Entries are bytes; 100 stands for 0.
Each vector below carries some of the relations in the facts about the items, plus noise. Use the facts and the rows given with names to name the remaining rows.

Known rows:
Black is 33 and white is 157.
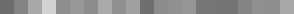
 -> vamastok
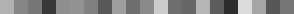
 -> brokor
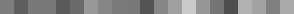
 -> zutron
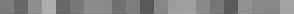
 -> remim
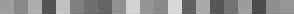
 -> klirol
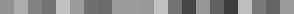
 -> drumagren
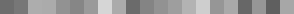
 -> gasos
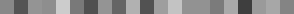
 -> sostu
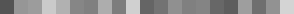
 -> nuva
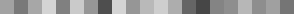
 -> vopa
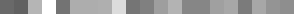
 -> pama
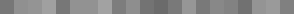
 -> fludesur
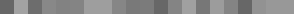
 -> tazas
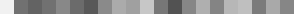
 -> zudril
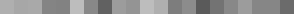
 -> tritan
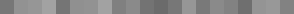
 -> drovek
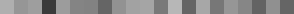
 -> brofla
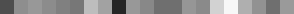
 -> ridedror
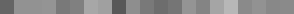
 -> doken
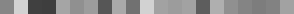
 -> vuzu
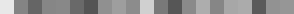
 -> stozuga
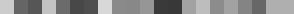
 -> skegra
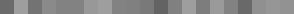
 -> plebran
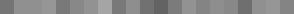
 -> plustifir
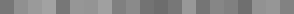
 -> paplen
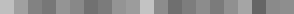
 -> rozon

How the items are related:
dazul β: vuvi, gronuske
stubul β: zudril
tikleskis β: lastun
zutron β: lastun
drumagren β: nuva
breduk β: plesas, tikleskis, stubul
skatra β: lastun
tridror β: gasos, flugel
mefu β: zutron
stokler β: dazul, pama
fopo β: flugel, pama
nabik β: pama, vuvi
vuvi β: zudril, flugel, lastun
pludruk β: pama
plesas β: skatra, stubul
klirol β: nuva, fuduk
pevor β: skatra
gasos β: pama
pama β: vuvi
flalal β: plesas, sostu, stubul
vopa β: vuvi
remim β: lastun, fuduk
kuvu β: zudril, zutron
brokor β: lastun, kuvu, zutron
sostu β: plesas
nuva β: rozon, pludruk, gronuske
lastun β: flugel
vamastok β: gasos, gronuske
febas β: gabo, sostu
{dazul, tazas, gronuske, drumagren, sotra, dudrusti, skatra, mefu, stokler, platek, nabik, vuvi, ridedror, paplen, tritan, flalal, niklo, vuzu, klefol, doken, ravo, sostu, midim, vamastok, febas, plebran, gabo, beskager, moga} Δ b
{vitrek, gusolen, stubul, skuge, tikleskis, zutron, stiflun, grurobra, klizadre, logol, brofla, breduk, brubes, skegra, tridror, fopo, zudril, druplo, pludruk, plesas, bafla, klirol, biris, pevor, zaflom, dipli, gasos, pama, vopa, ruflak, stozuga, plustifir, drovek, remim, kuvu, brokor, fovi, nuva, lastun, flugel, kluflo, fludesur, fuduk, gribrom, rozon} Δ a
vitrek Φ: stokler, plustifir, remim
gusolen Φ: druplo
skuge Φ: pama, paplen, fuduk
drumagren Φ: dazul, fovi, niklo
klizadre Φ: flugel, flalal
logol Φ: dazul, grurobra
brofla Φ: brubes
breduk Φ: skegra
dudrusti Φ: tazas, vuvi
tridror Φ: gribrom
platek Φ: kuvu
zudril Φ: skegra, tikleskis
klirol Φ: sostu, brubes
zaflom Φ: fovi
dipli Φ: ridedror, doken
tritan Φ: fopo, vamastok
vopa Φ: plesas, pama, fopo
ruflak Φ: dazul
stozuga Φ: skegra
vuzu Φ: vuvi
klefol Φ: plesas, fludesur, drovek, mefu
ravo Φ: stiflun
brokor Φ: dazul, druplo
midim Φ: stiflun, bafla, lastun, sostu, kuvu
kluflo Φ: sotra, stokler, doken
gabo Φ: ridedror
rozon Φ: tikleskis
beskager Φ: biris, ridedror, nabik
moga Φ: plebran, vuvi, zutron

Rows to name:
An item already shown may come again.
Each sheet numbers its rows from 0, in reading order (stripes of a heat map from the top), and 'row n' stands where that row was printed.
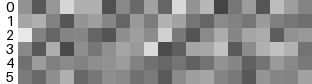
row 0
plesas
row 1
gusolen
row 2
stozuga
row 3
kuvu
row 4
druplo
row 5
remim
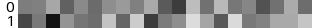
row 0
brubes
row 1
vuvi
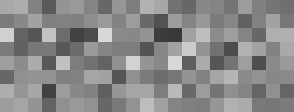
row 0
gusolen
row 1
stiflun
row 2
skegra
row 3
zutron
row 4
klirol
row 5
doken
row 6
midim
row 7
kluflo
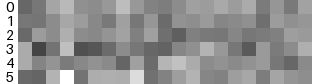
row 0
stokler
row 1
febas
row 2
gronuske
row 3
tikleskis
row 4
tridror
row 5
pama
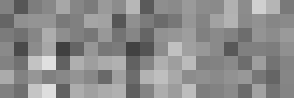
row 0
stubul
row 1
doken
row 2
pevor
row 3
lastun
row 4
fopo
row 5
tridror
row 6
fopo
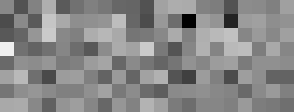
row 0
skatra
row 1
dazul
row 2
nabik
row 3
zudril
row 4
biris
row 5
ruflak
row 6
bafla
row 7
zaflom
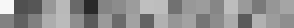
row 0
breduk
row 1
flalal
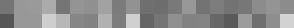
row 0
fuduk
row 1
nuva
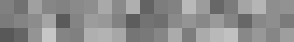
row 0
mefu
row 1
flugel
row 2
nabik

